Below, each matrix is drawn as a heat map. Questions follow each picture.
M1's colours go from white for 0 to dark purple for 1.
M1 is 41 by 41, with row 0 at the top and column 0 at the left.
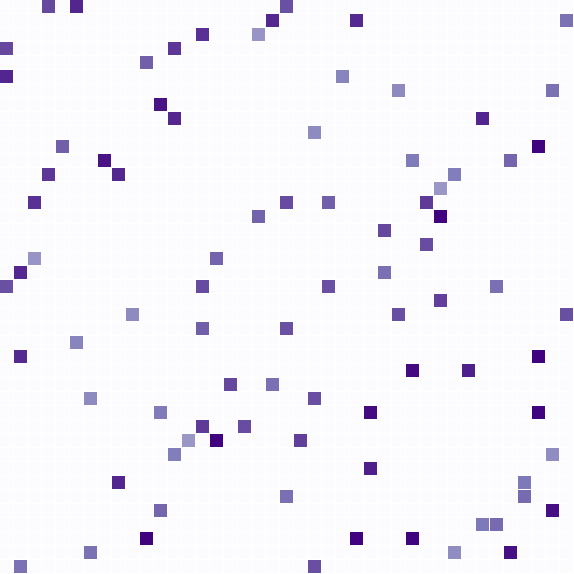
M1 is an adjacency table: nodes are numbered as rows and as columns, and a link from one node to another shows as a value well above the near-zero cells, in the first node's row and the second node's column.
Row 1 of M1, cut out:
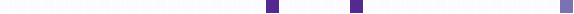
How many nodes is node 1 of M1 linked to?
3
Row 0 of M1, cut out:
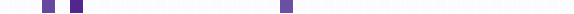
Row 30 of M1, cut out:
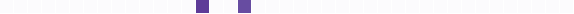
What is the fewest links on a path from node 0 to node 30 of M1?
3
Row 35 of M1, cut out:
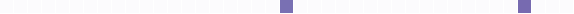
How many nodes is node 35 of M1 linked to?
2
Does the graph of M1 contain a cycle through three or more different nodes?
yes
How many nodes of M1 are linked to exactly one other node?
9
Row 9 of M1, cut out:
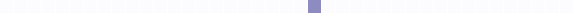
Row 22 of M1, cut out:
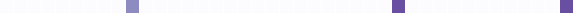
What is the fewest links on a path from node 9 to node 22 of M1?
1
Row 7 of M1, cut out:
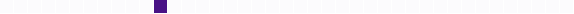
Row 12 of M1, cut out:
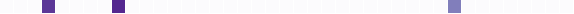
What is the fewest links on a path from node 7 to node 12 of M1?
5
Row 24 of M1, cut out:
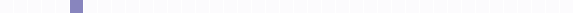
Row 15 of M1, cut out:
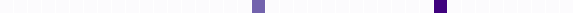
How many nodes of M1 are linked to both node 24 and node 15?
0
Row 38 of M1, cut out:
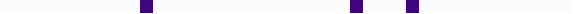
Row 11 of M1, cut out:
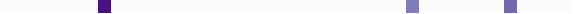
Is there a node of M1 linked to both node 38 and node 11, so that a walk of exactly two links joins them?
yes
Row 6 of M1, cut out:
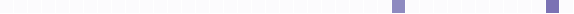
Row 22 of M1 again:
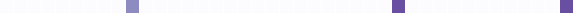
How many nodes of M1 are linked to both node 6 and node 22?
1
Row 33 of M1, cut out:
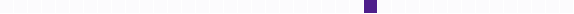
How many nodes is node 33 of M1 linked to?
1
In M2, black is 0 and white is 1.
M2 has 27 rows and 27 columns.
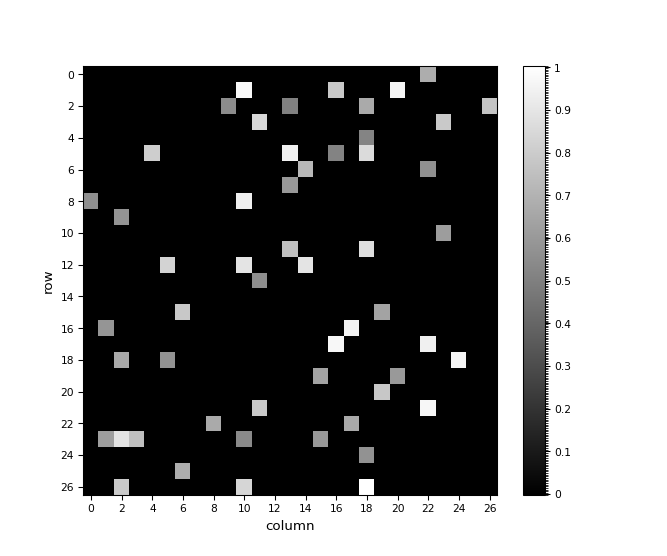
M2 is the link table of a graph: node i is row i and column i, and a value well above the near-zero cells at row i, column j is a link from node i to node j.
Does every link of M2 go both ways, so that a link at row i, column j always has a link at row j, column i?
no
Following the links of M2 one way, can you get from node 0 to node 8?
yes
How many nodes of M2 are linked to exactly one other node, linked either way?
4
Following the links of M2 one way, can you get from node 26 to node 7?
no
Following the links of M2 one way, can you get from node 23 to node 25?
no
